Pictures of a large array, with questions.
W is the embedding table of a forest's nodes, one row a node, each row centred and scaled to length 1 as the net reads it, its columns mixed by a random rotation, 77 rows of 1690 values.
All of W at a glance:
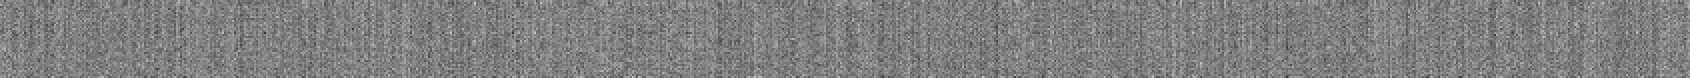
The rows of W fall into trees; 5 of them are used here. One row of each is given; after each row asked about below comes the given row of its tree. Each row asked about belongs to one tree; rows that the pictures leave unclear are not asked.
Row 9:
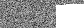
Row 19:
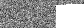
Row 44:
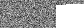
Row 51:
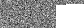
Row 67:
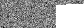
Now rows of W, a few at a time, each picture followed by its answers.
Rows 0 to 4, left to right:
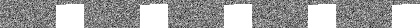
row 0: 19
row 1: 51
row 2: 19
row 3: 19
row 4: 19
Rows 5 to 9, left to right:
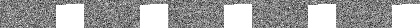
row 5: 44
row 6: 19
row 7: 9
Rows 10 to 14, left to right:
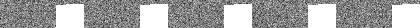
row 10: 67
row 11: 51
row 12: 67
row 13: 9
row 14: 51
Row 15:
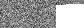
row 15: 44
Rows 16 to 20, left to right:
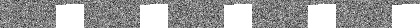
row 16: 67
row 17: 9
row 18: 51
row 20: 44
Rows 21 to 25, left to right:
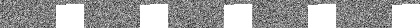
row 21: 51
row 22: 9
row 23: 19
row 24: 9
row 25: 51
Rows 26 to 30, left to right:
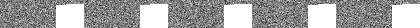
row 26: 44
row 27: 51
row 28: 19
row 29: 9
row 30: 51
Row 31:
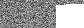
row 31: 9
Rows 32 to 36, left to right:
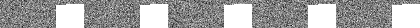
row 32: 51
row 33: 51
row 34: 9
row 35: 67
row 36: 51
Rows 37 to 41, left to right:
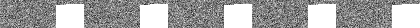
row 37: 19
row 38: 9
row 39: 44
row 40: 19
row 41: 44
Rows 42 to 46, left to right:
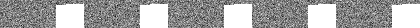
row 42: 44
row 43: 67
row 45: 67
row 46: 9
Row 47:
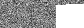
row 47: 67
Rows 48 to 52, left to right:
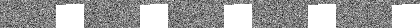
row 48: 44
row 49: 9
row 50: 9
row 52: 67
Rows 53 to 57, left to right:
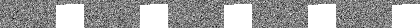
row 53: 19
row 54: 19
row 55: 51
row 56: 9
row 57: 19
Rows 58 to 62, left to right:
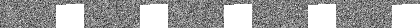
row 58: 44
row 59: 19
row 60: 44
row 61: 51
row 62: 19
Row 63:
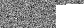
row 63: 67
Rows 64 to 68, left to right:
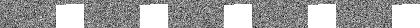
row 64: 9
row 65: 67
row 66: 19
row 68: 51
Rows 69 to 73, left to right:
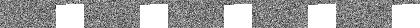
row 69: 51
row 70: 19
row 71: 44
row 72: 44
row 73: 19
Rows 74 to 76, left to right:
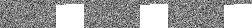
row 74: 9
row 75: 51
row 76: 44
